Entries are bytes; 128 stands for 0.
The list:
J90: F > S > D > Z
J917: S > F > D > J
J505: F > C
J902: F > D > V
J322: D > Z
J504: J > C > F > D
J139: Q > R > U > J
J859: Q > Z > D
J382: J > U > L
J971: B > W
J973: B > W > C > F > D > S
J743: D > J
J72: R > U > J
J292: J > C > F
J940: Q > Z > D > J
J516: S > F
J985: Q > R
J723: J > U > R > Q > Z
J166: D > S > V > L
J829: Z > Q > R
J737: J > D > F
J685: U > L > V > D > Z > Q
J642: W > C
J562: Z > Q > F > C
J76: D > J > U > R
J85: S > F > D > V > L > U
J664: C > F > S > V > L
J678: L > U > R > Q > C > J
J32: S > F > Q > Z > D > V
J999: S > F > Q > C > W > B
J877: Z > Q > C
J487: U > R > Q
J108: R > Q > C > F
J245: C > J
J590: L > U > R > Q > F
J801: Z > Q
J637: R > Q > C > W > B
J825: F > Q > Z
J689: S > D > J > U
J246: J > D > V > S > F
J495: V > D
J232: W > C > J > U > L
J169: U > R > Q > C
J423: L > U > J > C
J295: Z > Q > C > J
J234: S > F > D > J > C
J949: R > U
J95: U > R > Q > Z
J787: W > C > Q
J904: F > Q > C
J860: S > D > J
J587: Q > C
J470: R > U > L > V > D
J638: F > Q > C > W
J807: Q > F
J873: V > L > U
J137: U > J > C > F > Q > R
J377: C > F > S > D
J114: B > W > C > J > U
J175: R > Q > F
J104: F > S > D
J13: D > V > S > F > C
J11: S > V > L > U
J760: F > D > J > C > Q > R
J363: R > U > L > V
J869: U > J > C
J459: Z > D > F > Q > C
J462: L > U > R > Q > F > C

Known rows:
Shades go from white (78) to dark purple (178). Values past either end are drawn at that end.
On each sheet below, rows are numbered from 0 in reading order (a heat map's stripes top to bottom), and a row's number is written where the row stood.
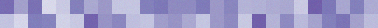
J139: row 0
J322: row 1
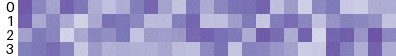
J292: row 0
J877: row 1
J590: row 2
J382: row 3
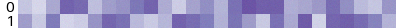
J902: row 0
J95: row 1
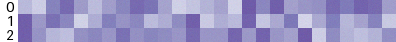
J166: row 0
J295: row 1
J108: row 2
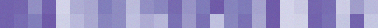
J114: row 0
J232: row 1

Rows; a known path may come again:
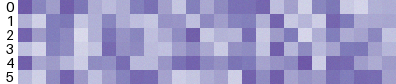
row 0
J292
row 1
J76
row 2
J295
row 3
J322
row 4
J169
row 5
J166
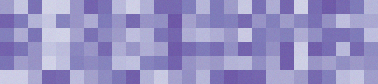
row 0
J95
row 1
J904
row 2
J801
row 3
J462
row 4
J985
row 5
J902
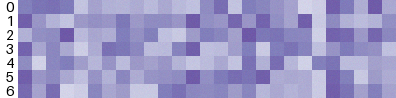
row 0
J382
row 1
J108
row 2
J873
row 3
J877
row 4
J743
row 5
J137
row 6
J139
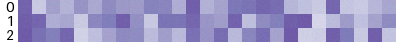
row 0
J760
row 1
J637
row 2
J232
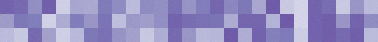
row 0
J114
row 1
J590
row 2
J685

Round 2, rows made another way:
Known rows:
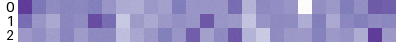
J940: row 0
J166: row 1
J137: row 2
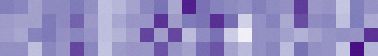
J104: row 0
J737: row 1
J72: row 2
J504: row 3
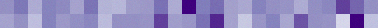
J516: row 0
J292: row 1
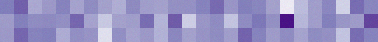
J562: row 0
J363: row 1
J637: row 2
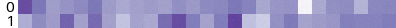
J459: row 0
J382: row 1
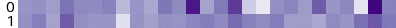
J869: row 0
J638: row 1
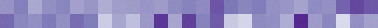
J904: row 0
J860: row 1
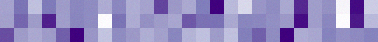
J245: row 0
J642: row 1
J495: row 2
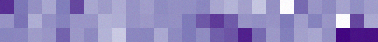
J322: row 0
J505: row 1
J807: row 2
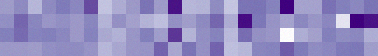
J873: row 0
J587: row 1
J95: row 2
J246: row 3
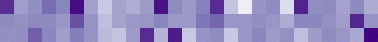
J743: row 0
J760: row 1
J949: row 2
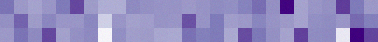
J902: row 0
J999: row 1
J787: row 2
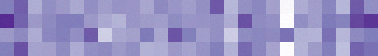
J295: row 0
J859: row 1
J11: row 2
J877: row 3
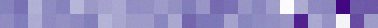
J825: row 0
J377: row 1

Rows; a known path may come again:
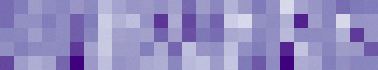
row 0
J32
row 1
J860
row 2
J234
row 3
J470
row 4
J495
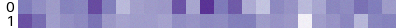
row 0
J917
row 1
J459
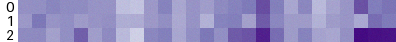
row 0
J175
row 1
J108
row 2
J807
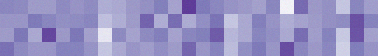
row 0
J90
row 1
J139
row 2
J232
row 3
J13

